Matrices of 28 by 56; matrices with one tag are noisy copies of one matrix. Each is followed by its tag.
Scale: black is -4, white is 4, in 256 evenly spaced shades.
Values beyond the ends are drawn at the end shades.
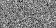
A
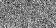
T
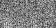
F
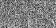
T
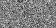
A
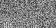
F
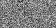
A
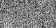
F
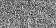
T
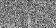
T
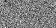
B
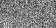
F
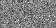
A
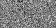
A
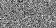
A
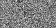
A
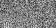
F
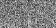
T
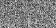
T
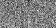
T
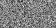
A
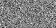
B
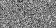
A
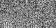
F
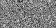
A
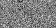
A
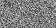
B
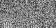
F
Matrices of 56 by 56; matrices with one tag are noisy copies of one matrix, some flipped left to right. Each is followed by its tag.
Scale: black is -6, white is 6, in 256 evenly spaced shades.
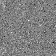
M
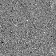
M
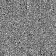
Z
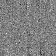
Z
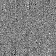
Z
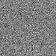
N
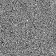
M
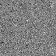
M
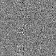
N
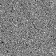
M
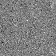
M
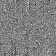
Z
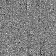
Z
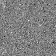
M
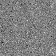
M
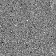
M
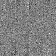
Z
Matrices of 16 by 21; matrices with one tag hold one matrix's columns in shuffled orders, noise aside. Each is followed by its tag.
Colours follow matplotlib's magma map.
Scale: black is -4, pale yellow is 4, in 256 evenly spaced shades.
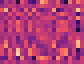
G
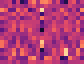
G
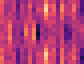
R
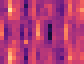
R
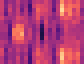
R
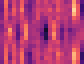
R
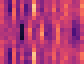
R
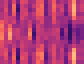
R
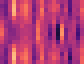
R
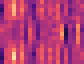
R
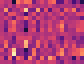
G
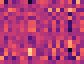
G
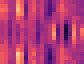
R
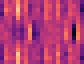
R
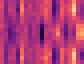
R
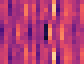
R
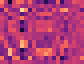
G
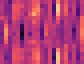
R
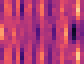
R
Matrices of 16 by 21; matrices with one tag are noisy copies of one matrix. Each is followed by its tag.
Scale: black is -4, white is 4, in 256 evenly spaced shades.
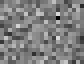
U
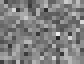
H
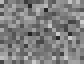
H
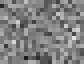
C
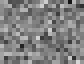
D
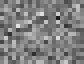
U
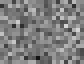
C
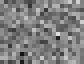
H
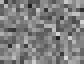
H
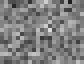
D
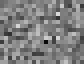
U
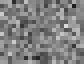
C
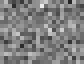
D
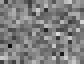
H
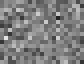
U
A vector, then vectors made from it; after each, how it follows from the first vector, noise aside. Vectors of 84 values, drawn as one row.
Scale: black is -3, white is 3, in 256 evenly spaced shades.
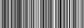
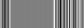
partly zeroed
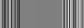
partly zeroed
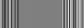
partly zeroed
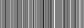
partly zeroed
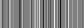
partly zeroed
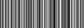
sign-scrambled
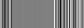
partly zeroed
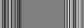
partly zeroed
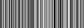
sign-scrambled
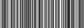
sign-scrambled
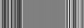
partly zeroed
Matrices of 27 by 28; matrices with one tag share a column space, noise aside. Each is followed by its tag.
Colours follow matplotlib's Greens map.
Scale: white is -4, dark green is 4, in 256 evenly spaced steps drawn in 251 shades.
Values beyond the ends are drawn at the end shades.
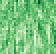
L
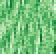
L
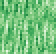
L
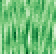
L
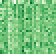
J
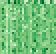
J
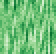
L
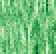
L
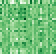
J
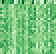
J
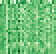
J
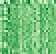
J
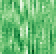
L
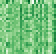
J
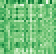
J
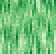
L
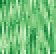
L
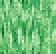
L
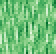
L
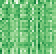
J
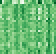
J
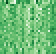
J
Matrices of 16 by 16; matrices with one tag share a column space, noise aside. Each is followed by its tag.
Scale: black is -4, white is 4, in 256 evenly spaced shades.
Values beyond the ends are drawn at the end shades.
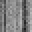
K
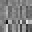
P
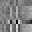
P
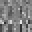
P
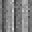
K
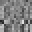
P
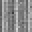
K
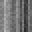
K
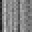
K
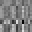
P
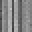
K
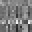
P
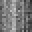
K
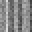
K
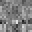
P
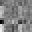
P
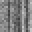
K
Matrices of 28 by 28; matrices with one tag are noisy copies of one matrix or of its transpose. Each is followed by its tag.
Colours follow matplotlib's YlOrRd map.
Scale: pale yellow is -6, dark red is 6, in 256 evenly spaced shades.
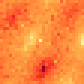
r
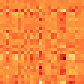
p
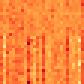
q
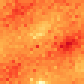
r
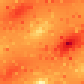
r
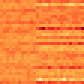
q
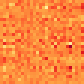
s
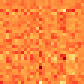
p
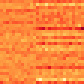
q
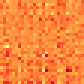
s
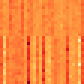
q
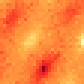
r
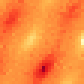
r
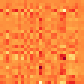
p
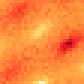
r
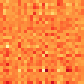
s
